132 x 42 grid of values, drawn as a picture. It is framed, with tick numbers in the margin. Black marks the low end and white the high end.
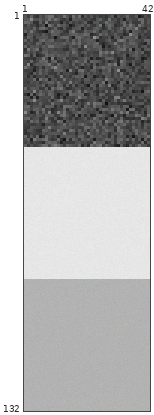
It is made of 3 by 1 panels. Panel 1,1: low, fine-grained. Panel 2,1: very high, flat. Panel 3,1: high, flat.
